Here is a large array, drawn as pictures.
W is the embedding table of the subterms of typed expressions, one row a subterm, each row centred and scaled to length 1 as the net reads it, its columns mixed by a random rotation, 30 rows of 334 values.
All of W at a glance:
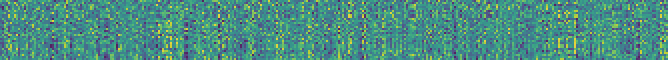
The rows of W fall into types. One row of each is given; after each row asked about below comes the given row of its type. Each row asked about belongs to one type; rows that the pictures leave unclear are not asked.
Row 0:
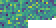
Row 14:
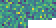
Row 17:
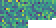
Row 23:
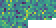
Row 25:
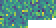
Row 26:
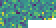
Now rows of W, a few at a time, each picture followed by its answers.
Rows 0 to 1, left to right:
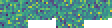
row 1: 26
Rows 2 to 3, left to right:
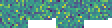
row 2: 17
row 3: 14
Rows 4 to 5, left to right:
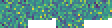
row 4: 14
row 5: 26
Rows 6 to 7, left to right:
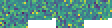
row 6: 25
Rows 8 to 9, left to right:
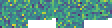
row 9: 17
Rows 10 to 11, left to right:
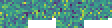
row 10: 25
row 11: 23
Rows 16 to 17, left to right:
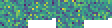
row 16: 0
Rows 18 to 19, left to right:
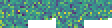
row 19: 26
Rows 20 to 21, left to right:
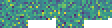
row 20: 0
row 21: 26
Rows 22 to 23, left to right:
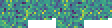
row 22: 23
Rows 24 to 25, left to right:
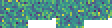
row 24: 17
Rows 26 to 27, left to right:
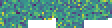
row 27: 17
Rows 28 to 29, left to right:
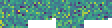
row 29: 23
